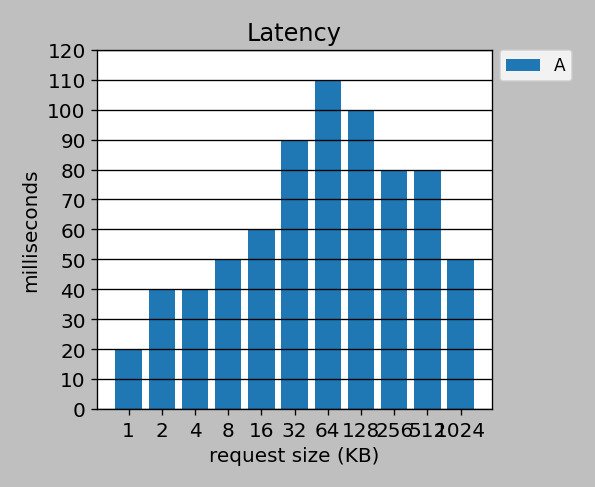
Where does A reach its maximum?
64
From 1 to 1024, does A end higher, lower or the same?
higher
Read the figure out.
Title: Latency
x-axis: request size (KB), ticks 1 2 4 8 16 32 64 128 256 512 1024
y-axis: milliseconds, ticks 0 10 20 30 40 50 60 70 80 90 100 110 120
Legend: A
Values:
A: 20 40 40 50 60 90 110 100 80 80 50
